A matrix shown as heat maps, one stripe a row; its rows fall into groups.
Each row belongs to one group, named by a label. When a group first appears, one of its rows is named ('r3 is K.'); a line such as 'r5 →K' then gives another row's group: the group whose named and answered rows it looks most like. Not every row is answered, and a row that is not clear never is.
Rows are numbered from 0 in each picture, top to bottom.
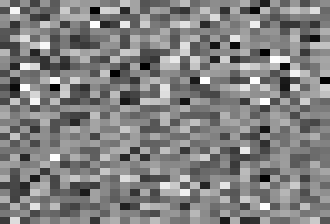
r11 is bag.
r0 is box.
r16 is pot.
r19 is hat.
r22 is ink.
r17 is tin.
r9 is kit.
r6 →pot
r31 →hat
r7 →box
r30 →tin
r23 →pot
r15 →box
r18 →box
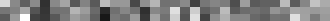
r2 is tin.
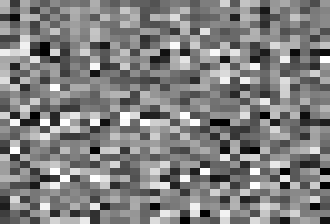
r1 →box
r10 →kit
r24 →bag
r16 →box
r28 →hat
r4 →bag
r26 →bag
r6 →tin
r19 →pot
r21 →hat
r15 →tin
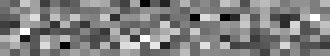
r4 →tin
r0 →kit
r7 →box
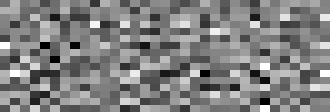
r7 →box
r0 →hat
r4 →kit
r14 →box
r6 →kit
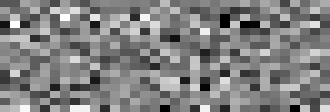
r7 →pot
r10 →hat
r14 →tin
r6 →pot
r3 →hat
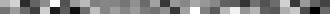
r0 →ink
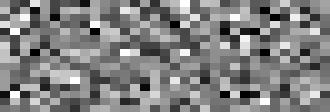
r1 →box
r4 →hat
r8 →ink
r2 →tin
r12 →kit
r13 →hat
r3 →bag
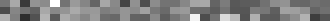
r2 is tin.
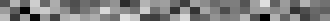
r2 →box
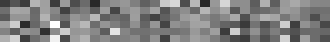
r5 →ink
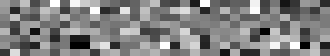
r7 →hat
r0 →bag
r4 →box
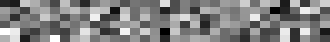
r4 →ink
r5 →ink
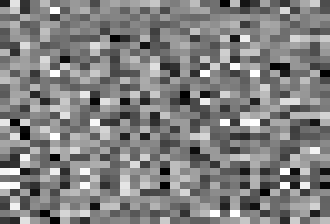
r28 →hat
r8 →pot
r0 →hat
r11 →ink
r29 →hat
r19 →ink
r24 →ink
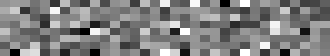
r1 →ink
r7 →kit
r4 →bag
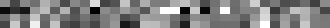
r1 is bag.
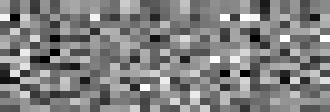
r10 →hat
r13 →tin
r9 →tin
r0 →box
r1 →box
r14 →tin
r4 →hat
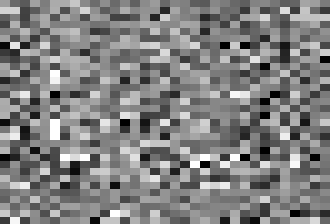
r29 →box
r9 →box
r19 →ink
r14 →box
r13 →tin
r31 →hat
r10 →ink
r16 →box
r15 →ink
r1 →ink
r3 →hat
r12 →bag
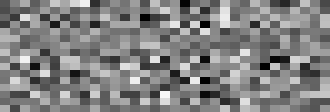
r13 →pot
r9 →box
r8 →tin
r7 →kit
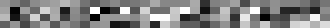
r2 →kit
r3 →pot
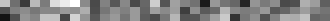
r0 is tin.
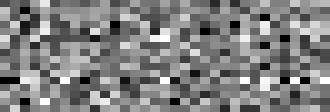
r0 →pot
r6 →box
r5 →kit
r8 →bag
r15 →hat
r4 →pot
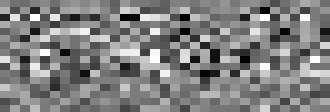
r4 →bag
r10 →pot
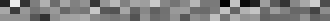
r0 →hat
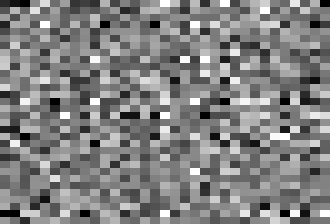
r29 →box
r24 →tin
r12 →kit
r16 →pot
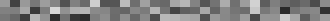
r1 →bag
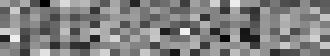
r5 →hat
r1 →hat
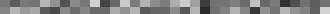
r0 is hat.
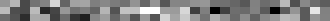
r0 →ink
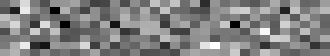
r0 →tin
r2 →ink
